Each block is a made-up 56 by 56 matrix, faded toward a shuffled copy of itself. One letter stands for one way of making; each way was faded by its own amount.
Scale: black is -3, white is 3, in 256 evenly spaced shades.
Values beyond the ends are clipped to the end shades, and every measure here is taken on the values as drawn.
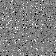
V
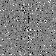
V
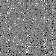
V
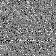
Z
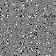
V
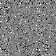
V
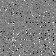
V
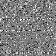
Z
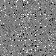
V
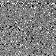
Z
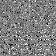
Z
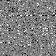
Z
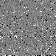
V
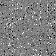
V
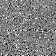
Z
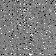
V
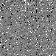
V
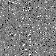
V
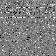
Z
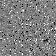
V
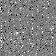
V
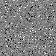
V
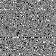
Z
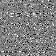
Z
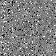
V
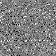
Z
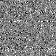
Z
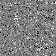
V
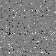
V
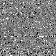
Z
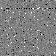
V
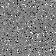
V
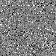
Z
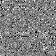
Z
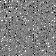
V
